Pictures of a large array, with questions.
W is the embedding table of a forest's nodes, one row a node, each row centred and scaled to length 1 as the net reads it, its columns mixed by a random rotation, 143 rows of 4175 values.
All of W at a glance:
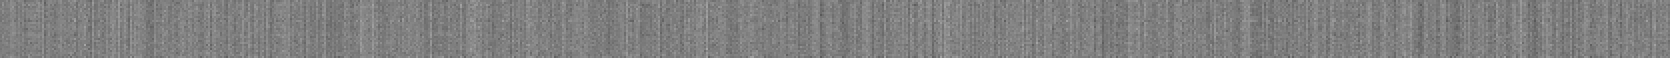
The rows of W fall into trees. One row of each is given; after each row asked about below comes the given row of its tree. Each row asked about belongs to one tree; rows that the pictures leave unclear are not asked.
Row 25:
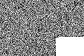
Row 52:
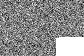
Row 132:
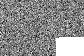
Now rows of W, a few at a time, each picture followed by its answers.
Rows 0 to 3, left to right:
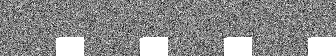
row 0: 52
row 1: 25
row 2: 25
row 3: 52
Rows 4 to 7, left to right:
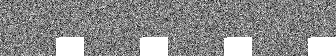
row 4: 52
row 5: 52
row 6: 52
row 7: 25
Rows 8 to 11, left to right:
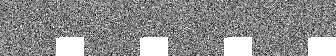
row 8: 132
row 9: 132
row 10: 132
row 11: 52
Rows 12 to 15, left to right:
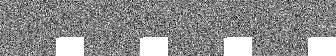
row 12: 132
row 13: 132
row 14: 132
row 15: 52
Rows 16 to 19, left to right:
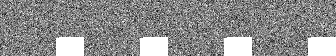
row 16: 52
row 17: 132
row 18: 132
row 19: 52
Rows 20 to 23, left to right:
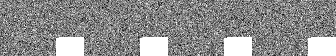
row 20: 52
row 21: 25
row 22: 132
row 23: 132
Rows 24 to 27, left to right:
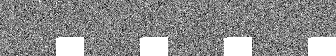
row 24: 25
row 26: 132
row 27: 52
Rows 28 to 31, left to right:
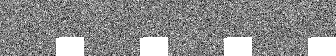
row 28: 132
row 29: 132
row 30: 25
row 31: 132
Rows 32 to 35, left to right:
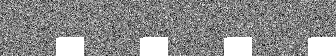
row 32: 52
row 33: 132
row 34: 52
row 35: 132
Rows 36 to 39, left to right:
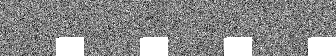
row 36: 132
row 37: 132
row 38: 25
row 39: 52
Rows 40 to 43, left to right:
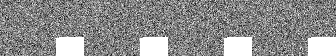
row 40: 52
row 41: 132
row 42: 132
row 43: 132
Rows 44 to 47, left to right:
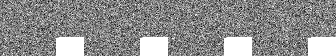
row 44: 52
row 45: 52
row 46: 52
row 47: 52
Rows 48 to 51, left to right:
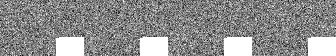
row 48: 132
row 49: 25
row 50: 25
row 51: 52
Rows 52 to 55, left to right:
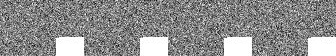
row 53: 52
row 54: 52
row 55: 132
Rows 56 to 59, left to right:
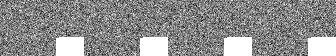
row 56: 52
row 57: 52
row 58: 132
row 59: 132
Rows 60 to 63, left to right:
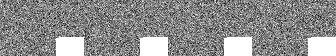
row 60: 25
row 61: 52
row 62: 52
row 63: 132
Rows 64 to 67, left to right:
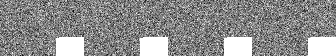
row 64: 132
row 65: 132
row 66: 52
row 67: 52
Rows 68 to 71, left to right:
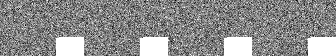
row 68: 52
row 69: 132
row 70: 52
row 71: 25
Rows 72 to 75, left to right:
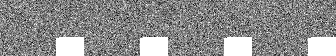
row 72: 52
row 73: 25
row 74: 132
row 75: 132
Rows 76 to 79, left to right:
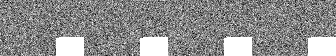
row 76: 52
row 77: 132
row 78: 25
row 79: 52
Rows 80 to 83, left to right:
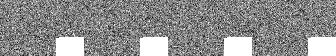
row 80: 132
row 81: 132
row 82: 132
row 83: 52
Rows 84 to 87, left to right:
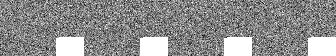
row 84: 52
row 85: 132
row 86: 132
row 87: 52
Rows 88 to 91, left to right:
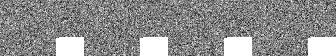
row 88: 132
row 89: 132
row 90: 132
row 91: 25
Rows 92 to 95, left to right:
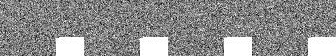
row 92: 132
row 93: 25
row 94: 52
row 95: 52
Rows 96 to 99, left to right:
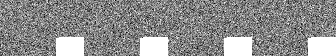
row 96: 52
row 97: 132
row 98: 25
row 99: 52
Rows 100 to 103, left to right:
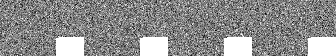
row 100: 25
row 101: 52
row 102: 132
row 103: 132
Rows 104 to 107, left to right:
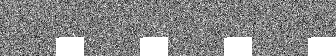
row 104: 132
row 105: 52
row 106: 52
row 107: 132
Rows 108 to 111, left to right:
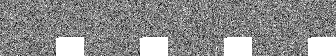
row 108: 25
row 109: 25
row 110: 132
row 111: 132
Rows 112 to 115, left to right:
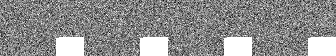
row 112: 52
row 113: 52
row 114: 52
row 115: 52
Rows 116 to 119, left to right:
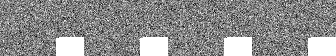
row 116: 132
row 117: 25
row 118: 132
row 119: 52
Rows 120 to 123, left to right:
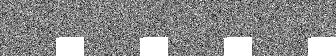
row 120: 52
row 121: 132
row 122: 52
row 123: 52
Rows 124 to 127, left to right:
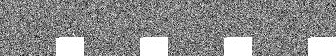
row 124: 132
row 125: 52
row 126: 52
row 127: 25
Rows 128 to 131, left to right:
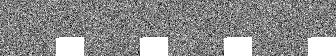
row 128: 132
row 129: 25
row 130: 25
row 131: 132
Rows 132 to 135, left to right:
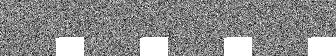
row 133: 25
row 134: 52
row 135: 132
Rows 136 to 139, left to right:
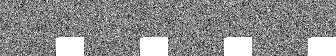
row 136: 25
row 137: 52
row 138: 25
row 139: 132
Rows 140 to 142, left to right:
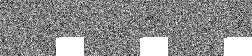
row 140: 52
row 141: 132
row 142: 132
